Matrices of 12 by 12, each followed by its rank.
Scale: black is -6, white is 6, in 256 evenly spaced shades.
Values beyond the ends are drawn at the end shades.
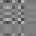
one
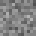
full rank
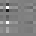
one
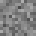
full rank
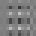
one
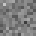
full rank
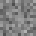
full rank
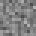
full rank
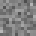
full rank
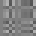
one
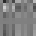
one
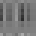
one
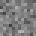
full rank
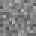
full rank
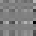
one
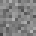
full rank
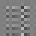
one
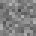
full rank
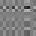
one
